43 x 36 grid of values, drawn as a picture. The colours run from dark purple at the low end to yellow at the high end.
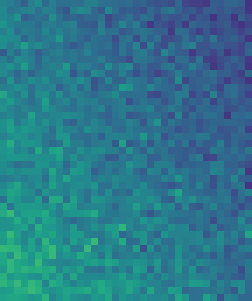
Values rise toward the bottom left. The top right is the ninth with the lowest average. The ninth with the highest average is the bottom left. No regular stripes run through it.
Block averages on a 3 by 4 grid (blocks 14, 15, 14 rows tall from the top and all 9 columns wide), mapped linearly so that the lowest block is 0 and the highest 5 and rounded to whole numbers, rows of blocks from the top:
3 2 1 0 | 4 3 2 1 | 5 4 3 2
